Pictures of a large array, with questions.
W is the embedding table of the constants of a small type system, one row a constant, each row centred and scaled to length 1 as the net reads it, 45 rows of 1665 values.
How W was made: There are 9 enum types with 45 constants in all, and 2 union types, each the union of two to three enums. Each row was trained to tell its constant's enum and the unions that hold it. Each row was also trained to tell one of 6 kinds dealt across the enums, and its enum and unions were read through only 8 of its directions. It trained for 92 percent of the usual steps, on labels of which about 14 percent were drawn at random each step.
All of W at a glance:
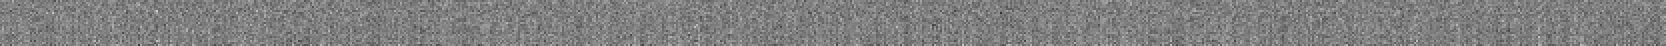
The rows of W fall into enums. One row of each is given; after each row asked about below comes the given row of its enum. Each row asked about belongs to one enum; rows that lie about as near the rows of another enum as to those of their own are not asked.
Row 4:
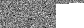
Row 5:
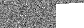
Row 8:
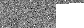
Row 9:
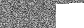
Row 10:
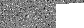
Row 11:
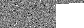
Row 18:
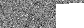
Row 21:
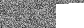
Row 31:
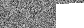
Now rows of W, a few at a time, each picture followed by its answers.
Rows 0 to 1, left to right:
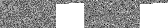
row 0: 5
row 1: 10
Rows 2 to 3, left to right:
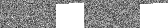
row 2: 4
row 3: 21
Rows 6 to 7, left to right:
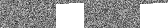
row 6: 31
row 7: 21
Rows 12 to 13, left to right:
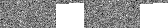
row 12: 4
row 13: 4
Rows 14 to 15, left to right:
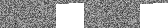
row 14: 10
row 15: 9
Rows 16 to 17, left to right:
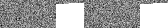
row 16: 21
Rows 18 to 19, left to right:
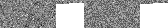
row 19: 5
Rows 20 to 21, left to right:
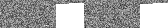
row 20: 5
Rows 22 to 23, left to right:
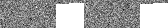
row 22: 4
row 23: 9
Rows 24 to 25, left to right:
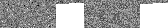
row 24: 8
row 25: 21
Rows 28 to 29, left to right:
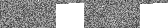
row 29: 10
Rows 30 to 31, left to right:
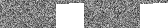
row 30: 18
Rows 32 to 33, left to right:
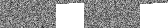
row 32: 10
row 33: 10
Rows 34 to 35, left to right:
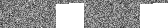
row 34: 4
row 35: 9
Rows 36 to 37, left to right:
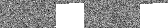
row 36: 18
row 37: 21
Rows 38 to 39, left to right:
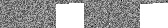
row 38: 8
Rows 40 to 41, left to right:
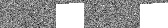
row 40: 18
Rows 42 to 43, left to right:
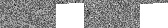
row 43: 9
